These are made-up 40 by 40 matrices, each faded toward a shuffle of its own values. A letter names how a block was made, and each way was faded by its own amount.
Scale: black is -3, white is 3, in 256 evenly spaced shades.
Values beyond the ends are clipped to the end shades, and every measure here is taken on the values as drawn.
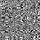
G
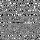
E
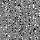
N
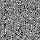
N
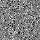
N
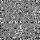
E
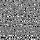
E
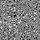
N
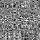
G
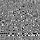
E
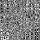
G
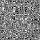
G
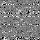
E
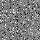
N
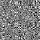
G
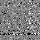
E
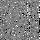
N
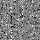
N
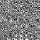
G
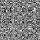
G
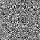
G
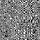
G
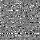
E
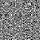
G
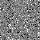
N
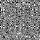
G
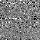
E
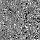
N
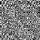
G
